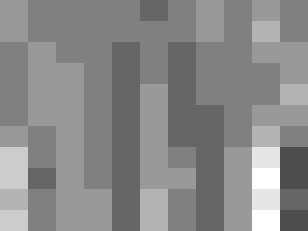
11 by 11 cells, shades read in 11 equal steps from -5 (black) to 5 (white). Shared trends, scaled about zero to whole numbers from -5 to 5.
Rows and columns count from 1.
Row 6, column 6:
1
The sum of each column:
14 3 8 2 -9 8 -4 -4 4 25 -2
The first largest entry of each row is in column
1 10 2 2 11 2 10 10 10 10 10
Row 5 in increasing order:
-1 -1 0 0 0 0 0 1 1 1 2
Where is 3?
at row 8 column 1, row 9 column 1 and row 11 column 1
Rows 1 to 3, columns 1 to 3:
1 0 0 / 1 0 0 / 0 1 0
